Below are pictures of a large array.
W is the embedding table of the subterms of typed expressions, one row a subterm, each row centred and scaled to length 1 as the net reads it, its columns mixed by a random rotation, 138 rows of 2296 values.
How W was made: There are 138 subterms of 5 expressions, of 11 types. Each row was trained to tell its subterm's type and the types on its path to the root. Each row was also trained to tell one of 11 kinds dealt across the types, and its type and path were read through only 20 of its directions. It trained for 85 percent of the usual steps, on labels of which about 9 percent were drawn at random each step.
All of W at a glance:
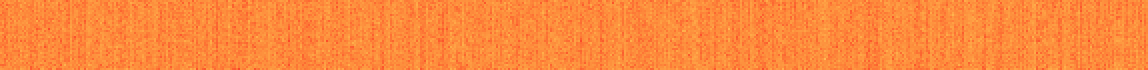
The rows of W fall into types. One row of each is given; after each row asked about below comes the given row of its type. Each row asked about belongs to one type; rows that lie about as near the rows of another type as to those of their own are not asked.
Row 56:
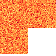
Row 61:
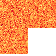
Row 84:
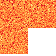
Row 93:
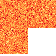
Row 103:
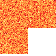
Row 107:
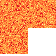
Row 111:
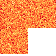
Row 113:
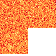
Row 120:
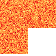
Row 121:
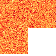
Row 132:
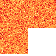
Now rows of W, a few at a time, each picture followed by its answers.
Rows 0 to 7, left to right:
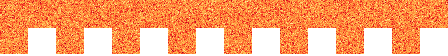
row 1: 93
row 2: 121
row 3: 56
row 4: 132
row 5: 111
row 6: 61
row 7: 56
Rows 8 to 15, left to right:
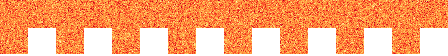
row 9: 121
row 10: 61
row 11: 111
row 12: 121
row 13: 61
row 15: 120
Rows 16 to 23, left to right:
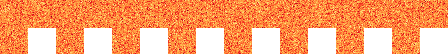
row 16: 111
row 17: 120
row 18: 61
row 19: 113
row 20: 111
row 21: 113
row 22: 132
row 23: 121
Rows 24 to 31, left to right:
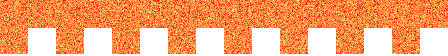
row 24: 132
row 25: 121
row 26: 111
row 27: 103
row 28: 107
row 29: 132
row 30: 132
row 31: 93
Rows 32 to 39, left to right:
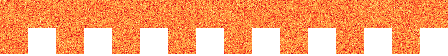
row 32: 107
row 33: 103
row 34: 121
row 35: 111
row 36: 121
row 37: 103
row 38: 84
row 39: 111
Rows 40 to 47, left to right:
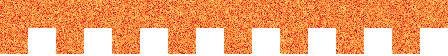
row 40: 93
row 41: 61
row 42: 107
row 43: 93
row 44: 61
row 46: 111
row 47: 84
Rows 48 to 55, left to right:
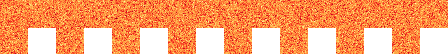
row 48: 103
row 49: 56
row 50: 121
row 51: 107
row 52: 56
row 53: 132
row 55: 56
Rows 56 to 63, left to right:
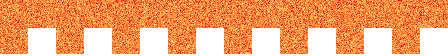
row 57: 120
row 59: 121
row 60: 132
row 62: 84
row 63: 132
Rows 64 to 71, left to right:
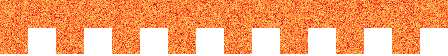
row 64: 93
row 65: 93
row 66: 84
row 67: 120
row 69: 107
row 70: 120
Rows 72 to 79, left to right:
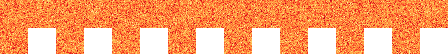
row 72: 107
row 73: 121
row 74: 121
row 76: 132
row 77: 84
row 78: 120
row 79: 84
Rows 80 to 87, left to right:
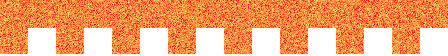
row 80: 132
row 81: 93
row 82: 93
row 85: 84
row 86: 132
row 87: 103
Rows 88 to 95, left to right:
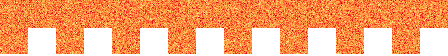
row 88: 93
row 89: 120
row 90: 103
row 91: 84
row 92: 103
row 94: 56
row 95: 111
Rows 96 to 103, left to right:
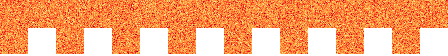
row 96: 113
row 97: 61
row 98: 111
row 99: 120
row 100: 111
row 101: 84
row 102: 132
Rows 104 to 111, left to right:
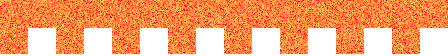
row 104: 93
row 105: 103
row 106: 107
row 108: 61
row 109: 111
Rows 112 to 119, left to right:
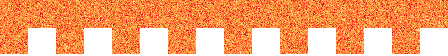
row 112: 107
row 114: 120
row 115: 120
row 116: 120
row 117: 107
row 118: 111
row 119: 107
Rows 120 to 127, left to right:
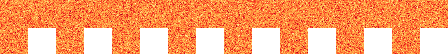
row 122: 113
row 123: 93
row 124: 93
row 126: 120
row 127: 107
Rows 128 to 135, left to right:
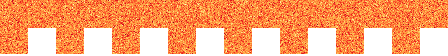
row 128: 56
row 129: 132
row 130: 103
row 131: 132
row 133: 61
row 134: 61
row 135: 84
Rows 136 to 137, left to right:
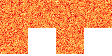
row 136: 56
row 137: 93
